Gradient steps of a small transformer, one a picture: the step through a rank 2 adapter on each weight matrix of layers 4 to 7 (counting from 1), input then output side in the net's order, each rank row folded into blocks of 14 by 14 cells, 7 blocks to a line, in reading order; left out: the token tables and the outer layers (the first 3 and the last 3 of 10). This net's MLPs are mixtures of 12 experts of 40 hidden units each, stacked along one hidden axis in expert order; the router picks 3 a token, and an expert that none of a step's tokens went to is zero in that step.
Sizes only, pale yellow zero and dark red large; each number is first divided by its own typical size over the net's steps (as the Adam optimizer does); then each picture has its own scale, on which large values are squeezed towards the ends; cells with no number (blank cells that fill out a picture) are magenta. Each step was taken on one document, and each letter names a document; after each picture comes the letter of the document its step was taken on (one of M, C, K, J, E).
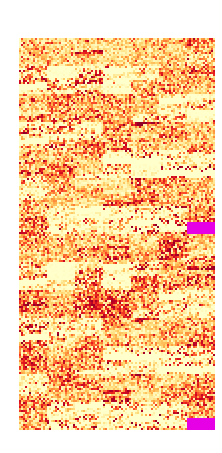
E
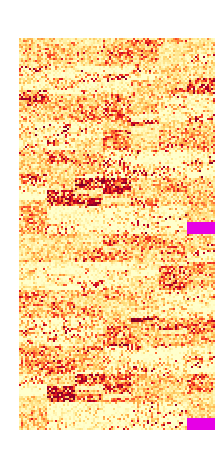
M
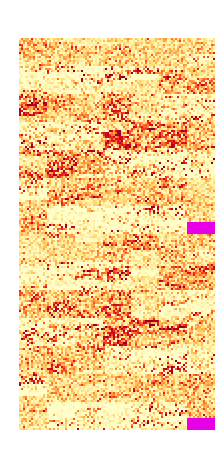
M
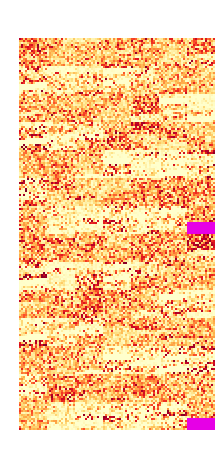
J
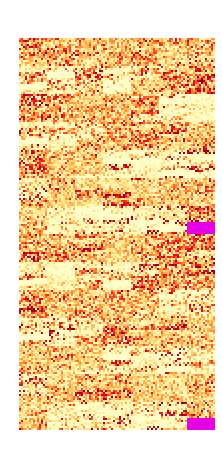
J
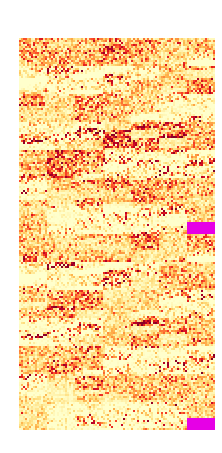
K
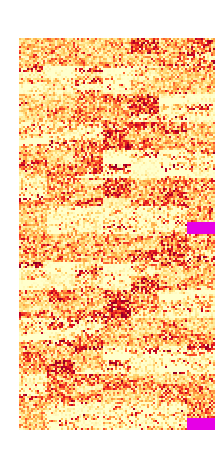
E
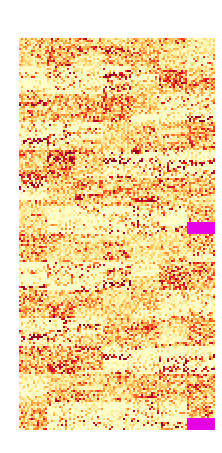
K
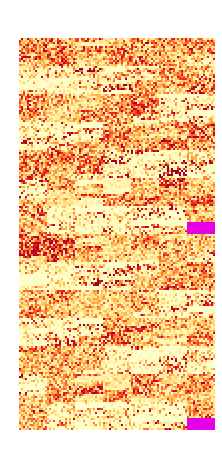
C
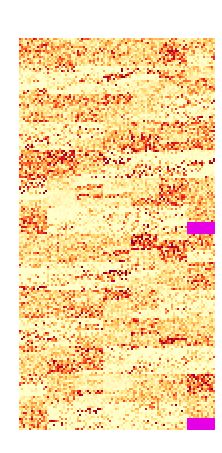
M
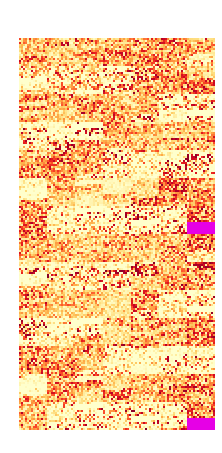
C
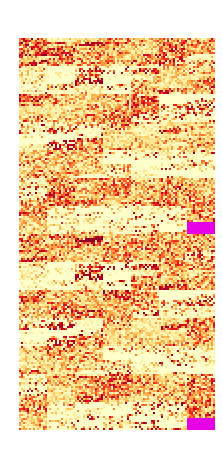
E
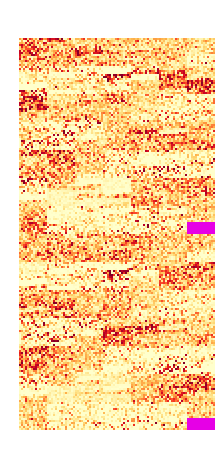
M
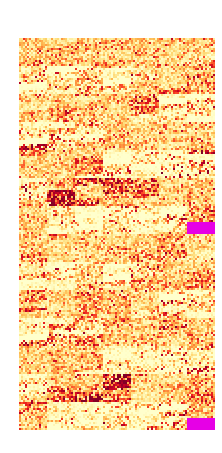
J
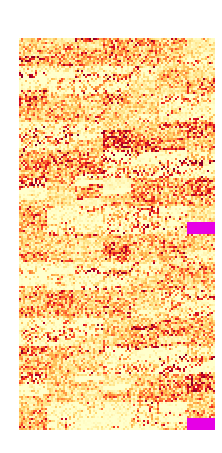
M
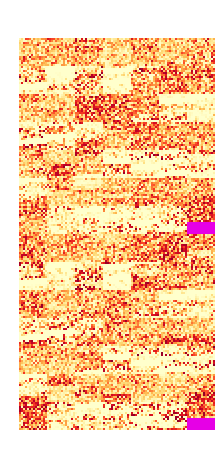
E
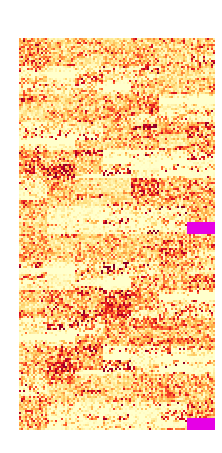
J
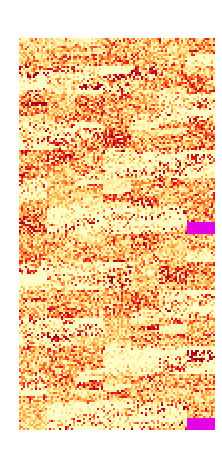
C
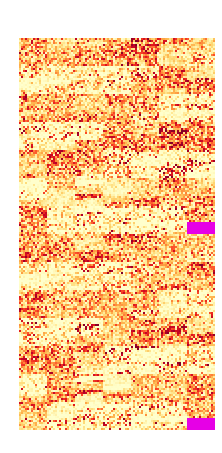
C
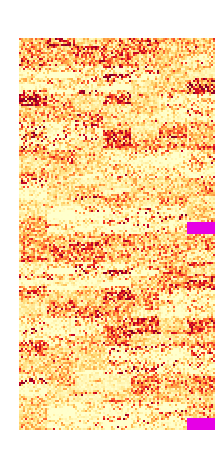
M
